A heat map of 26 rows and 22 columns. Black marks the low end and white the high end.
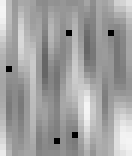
The distribution is heavy-tailed on both sides. There are five isolated cells, each far lower than the cells round it. The ninth with the highest average is the bottom right. The halves do not mirror each other. The grain runs up and down.
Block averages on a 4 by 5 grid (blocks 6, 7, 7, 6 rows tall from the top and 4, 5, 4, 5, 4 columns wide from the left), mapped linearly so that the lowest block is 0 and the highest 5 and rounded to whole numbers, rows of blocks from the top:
42112 / 22211 / 12232 / 21035
